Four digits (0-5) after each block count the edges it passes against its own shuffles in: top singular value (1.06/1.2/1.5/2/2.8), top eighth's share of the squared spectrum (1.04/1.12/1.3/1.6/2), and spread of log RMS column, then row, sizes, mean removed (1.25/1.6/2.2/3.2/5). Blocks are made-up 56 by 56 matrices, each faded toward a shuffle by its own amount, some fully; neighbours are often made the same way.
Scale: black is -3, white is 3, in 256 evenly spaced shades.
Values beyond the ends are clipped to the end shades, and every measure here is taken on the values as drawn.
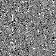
1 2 2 0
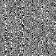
1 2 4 0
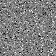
0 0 0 0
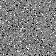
0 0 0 0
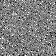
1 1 0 0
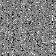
2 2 2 0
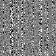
2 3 4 0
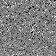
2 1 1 0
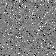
2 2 0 0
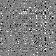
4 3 2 2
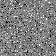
2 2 0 0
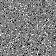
0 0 0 0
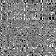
4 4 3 2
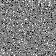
1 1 0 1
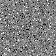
1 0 0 0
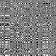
4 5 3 3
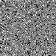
3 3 1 1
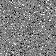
0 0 0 0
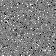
0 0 0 0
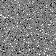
0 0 0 0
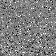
1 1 0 2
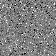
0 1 0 0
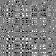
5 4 3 3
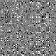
4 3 2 2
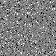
2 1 0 0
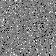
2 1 0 0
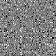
4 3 2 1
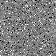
1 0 0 0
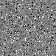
1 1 0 0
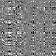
4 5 3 3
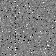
2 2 0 0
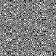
4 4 2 2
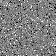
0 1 0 0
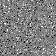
2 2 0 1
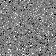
1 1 0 0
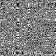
4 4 2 1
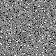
2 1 0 0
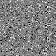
3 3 1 1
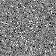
0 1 0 1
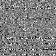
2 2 0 3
